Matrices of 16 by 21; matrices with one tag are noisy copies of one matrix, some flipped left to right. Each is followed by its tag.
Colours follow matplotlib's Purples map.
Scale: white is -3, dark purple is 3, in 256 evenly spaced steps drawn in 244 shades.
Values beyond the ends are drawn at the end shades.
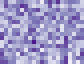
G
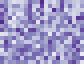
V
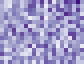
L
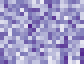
G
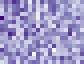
L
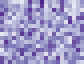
V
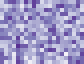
G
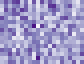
L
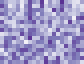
V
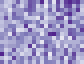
L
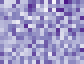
L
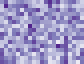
G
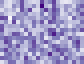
V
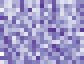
V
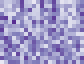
V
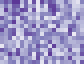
L
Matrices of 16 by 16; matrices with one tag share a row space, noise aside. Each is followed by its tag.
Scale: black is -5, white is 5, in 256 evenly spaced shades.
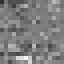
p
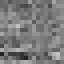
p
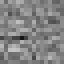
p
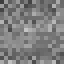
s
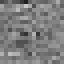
p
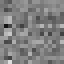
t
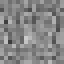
s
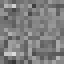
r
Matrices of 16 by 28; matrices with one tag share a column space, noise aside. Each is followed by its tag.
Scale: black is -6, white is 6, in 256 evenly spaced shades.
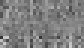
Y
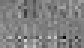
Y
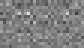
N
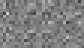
N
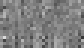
Y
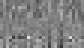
Y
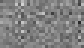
N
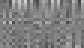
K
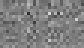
N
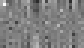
K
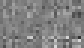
Y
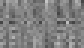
K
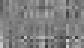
Y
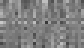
K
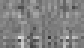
Y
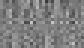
K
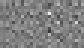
N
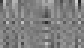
K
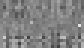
Y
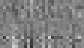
Y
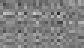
N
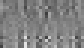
Y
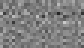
N
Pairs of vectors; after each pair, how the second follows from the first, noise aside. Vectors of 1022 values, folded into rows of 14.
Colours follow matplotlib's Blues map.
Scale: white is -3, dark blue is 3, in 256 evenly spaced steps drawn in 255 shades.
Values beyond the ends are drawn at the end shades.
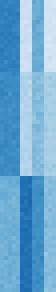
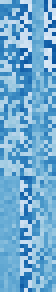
sign-scrambled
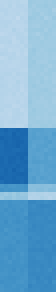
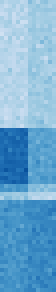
copied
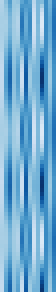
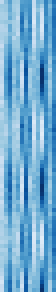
copied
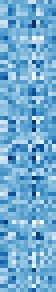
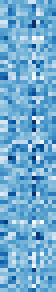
copied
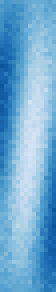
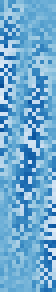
sign-scrambled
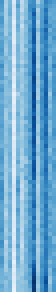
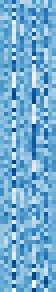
sign-scrambled
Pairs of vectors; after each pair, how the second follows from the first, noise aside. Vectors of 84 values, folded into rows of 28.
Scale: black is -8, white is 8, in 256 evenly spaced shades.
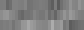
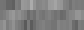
reversed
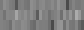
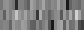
scaled up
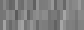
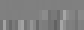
partly zeroed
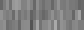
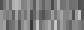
scaled up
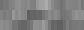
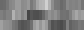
scaled up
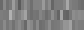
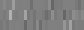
partly zeroed
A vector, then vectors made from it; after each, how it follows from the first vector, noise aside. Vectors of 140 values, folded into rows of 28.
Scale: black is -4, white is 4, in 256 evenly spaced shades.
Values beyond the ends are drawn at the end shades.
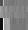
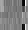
wrapped around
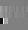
partly zeroed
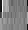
wrapped around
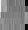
wrapped around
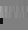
partly zeroed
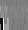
partly zeroed
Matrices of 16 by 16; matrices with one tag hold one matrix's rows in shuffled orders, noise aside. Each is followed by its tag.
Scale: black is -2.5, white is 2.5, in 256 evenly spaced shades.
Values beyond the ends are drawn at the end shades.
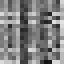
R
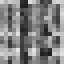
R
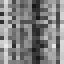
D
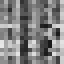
R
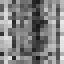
D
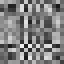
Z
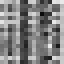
R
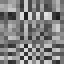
Z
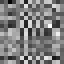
Z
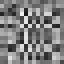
Z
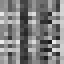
R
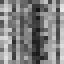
D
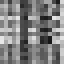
R
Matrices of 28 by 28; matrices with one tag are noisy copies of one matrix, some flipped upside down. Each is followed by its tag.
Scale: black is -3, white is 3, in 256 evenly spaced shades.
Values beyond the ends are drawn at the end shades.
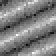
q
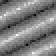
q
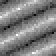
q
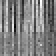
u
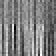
u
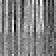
u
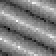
q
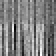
u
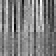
u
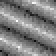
q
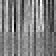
u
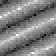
q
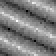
q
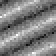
q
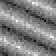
q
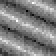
q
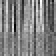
u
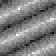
q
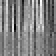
u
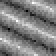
q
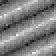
q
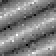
q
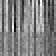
u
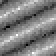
q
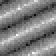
q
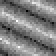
q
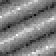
q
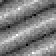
q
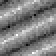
q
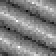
q
